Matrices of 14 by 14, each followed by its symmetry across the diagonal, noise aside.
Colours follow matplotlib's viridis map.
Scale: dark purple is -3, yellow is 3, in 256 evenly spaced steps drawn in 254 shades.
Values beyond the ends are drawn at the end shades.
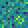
symmetric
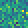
neither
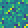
symmetric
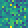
neither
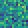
neither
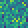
neither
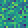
neither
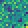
symmetric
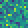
symmetric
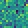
neither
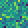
symmetric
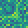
symmetric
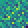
symmetric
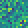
symmetric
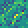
symmetric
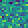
neither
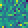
neither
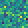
neither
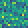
neither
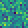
neither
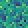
symmetric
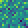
symmetric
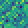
symmetric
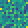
symmetric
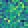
neither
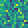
neither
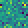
neither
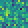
neither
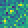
symmetric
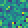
symmetric
